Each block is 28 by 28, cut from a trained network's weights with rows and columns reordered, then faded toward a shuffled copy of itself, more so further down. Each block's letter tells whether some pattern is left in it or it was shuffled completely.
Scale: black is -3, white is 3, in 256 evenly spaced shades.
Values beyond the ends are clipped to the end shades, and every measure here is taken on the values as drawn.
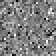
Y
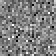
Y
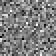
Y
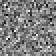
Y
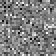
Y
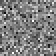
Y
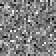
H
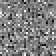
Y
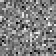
H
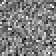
H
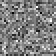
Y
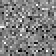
Y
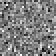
Y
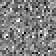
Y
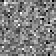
H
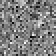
Y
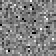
H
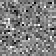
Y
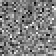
H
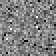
H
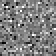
H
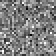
H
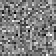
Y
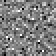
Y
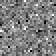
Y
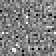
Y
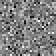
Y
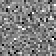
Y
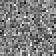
H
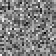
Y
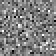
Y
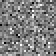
H
